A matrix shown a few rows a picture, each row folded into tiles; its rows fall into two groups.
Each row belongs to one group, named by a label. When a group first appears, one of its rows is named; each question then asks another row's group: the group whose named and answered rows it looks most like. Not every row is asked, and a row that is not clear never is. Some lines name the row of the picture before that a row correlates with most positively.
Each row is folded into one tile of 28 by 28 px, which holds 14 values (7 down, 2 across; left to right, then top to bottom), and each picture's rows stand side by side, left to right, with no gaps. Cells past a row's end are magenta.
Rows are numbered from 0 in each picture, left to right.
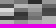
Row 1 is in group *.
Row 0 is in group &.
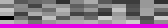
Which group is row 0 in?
&
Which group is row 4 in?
*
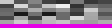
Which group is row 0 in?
&
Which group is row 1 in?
&
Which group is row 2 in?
*
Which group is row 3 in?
*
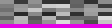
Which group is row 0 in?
&
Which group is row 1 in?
&
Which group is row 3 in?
*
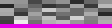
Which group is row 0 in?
&
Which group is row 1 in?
*
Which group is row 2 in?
&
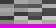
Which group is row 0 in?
*
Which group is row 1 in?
&
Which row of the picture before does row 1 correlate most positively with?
2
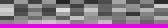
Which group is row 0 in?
*
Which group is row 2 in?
*
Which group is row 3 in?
*
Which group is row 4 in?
&
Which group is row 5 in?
&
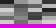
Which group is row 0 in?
*
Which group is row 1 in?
&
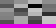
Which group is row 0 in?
&
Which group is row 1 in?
&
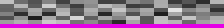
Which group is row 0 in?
&
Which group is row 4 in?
*
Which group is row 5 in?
&
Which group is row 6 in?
*
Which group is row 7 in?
*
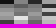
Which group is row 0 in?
*
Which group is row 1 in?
*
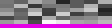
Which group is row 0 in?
&
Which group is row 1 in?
&
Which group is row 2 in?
*
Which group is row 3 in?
*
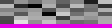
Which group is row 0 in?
*
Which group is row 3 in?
*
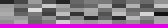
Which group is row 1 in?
&
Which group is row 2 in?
*
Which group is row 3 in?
&
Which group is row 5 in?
&
